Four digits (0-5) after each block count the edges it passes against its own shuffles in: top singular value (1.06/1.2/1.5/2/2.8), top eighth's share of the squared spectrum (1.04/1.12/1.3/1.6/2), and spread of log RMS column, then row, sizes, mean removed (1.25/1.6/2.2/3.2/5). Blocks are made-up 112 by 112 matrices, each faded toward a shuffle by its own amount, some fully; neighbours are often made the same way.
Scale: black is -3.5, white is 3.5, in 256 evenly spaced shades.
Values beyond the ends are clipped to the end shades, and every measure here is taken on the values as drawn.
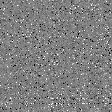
3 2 1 1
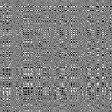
5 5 4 4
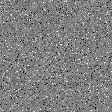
3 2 0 1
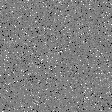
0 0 0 0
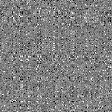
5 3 2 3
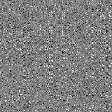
4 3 2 2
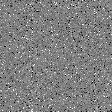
1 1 1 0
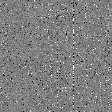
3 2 2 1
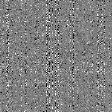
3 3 4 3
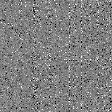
2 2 3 2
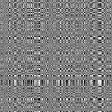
5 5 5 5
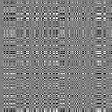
5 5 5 5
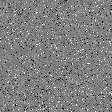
2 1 0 0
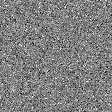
0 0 0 0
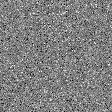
0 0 0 0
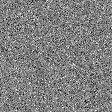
0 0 0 0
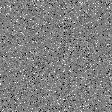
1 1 1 0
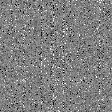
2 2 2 0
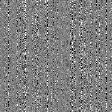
2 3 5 0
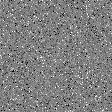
0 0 0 0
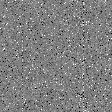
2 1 1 0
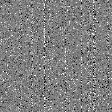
2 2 3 0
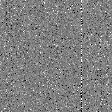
3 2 2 0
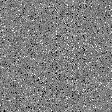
1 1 2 0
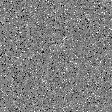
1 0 1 0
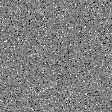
0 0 1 0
